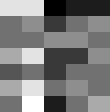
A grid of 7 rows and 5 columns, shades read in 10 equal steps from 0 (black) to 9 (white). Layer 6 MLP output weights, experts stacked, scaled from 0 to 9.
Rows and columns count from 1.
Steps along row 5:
up down up same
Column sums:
35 46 16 25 29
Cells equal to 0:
1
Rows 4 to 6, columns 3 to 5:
2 2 5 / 2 4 4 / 4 5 4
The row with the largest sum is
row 6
